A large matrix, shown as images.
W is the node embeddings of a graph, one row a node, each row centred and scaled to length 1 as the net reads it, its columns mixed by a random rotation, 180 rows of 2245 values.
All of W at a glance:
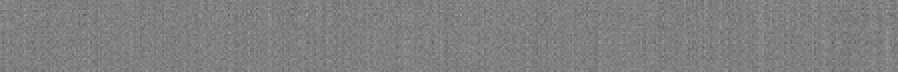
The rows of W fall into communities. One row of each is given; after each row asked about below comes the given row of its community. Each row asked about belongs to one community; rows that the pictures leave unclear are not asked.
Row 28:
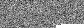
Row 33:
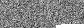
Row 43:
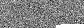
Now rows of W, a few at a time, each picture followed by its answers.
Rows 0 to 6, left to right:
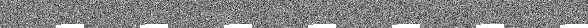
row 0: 43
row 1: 43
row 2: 33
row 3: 28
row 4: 33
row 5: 28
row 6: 43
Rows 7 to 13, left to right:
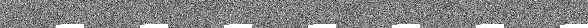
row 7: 43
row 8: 33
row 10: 43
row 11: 43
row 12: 33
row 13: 33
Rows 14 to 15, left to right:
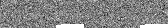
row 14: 43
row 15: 33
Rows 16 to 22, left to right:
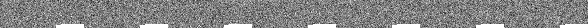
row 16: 33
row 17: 33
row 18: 28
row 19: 43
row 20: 43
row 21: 43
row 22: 33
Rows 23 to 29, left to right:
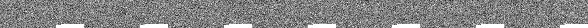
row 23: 43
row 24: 43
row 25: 33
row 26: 28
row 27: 28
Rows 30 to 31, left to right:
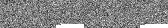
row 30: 28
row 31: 33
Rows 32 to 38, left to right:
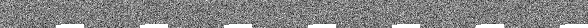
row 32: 43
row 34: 43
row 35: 43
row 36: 43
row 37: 43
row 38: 43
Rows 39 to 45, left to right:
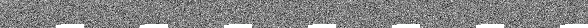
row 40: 43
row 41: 28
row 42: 28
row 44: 33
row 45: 43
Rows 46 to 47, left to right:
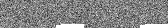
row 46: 28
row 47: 43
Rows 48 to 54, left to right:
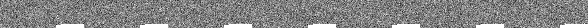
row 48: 43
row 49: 28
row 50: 28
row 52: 33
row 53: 43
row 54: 28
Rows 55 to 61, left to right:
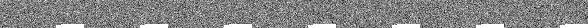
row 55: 43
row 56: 43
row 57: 43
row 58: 33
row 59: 33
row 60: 43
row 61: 33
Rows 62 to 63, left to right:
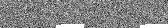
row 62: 43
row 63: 43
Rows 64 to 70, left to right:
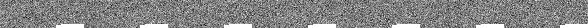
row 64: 28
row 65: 33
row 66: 28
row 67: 33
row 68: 28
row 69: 43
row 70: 33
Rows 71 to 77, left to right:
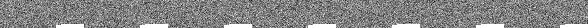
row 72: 33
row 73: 43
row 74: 33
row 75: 28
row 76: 28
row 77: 43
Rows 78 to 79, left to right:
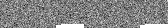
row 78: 33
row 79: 33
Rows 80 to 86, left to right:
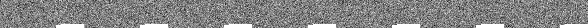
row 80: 33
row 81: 28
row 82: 28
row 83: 28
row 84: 28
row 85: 33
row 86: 43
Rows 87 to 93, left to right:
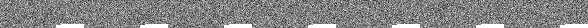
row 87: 28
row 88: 28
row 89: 28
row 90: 33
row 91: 28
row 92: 33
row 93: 28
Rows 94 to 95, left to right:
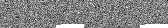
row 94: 43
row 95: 43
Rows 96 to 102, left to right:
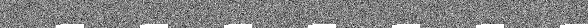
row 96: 43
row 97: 33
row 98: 33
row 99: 28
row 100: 28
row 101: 43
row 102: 28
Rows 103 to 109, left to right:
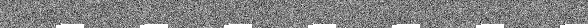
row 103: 28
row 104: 43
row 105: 28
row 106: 28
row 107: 43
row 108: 28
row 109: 28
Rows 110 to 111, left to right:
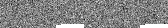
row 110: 28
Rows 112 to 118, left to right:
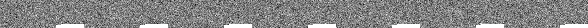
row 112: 43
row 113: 43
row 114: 33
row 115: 33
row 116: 33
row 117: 28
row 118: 43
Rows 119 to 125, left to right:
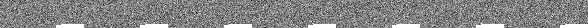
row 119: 28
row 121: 43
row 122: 28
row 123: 33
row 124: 28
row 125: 33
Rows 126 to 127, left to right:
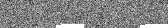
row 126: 28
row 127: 43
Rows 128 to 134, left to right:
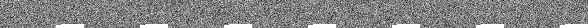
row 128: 43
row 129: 43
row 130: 28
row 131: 28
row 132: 28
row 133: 43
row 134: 43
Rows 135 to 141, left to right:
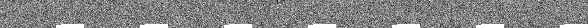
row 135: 28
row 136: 28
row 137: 33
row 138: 28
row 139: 43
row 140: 33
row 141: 43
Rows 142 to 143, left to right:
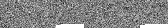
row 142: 43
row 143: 33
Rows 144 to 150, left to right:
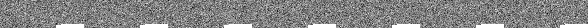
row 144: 33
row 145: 28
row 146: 33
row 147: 28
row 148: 33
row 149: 28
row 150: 28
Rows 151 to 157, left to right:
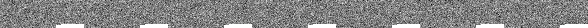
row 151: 28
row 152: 43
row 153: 33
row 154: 43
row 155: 43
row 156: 28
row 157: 43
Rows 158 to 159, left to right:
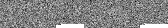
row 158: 28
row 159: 33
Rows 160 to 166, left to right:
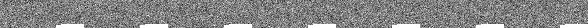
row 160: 28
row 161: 43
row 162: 43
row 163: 28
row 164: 33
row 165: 43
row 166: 33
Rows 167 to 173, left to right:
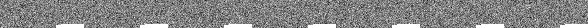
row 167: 33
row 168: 28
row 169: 28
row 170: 43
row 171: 33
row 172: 28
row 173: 28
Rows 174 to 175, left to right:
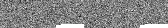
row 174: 28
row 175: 43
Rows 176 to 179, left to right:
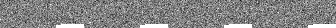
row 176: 28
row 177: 28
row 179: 28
